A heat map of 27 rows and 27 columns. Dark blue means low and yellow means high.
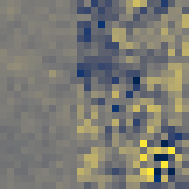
Mirror symmetry: none. Odd patch: rougher, in the bottom right. Roughest part: bottom right. Stripes: none. Histogram: heavy tails on both sides. Seam: vertical, 40% of the way across, the left part calmer.
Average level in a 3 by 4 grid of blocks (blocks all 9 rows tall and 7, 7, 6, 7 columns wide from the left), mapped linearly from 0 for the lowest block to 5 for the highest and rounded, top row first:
3113
3205
2432
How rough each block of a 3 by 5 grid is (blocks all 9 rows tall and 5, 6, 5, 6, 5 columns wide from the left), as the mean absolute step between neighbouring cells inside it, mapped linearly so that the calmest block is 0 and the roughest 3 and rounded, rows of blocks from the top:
00111
00121
00123
